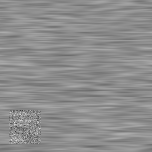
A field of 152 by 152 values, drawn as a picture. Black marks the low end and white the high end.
The grain runs across in streaks. A few values lie far out on both sides of the bulk. The bottom left is the roughest part. There is no overall slope. In the bottom left lies a patch that is rougher than the rest.
